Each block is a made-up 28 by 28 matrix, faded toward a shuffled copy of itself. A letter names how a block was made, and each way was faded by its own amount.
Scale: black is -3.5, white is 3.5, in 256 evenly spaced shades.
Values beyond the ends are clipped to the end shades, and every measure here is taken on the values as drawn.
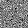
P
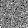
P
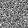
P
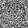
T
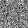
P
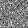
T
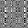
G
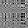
G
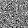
T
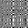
G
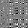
G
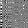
G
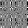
G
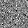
T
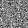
P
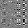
G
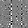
G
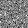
P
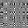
G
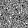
P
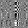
G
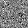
T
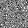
P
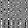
G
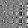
G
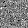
P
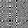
G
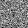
T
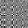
G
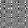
G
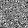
P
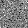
P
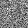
T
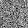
T
